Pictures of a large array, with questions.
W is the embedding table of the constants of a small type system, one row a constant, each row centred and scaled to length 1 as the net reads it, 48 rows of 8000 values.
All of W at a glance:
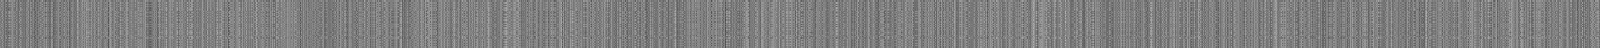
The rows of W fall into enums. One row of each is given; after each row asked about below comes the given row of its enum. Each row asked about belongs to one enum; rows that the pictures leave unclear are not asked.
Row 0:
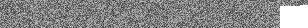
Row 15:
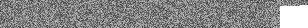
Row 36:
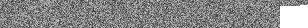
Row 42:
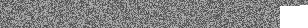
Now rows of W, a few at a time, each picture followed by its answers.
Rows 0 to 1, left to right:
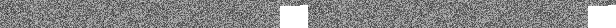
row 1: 0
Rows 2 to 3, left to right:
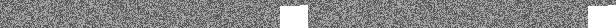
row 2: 42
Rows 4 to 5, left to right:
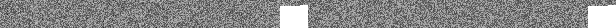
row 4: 0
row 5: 42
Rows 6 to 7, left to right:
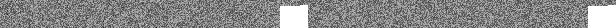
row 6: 0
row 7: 42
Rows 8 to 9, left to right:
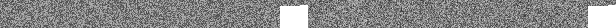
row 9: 36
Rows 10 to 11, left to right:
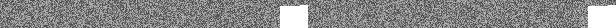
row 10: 42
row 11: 15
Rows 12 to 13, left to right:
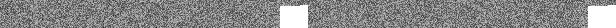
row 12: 0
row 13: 15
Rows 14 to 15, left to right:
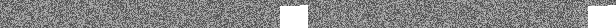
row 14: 42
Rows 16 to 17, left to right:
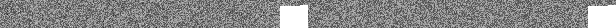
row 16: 0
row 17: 42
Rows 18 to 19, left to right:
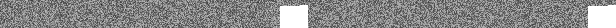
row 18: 15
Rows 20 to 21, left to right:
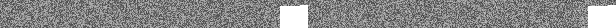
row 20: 42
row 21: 15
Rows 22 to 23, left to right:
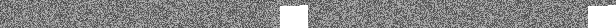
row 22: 15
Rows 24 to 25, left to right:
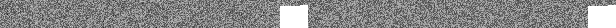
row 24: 0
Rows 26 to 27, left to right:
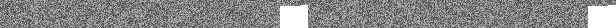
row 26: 0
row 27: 42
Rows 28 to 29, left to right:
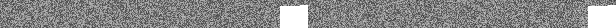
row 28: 42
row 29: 15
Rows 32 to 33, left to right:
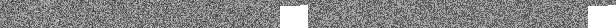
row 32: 36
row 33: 42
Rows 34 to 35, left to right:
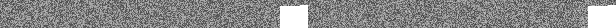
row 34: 42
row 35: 15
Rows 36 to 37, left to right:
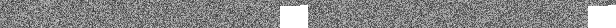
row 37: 0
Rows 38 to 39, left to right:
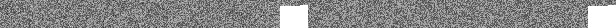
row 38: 0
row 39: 42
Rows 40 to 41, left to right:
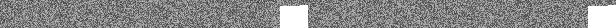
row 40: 15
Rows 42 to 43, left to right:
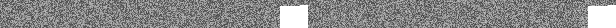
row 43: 15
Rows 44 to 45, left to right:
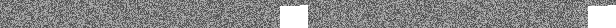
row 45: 15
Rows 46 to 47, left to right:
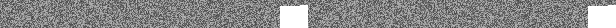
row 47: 42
